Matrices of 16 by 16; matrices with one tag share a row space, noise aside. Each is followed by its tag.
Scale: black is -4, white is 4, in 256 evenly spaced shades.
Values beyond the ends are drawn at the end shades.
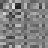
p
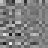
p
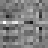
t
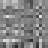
t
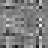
t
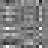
t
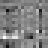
t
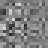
p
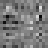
t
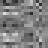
t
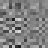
p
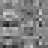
t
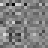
p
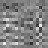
t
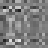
p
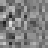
p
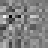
p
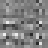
t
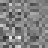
p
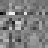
p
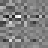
p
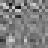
p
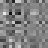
p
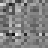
p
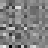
p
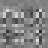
t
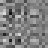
p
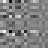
p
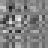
p
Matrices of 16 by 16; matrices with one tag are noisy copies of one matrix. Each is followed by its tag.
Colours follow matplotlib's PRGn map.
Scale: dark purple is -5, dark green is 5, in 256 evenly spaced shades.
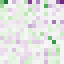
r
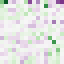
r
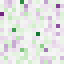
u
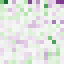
r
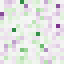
u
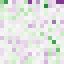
r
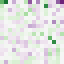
r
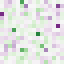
u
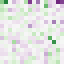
r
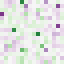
u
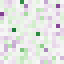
u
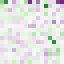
r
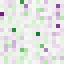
u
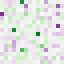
u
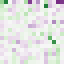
r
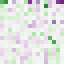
r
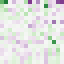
r
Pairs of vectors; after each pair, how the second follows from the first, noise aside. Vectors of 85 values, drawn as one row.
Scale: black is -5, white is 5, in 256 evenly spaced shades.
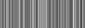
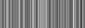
copied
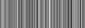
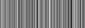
copied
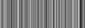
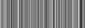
copied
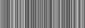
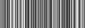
scaled up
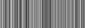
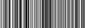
scaled up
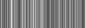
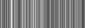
copied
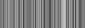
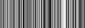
scaled up
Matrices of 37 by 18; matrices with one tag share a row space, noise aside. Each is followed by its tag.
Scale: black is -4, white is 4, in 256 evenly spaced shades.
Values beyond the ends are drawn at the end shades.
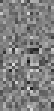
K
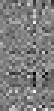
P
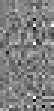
P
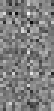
K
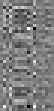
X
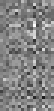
P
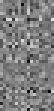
K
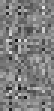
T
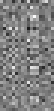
K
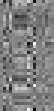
X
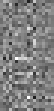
X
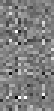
T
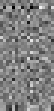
K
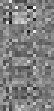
X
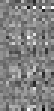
P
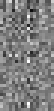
K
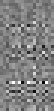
P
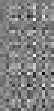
P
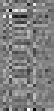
X
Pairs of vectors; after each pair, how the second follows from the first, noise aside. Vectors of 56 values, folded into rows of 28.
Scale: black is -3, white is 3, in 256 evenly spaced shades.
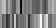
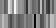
reversed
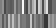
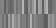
shrunk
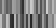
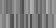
shrunk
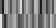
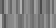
shrunk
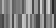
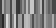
reversed
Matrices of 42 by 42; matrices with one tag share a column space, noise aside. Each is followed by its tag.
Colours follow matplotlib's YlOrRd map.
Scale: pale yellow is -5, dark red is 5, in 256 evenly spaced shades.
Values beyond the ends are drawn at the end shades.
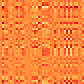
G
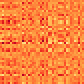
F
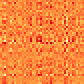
F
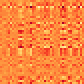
G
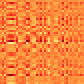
F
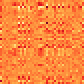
G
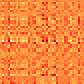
F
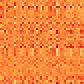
G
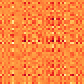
F
